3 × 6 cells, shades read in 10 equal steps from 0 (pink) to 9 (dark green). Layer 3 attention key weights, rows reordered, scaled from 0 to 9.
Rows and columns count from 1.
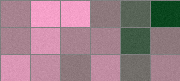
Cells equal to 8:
0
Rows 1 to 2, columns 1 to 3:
3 0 0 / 3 1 3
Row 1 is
3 0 0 4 6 9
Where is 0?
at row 1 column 2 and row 1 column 3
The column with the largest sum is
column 5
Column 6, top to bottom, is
9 4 3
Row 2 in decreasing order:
7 4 3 3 3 1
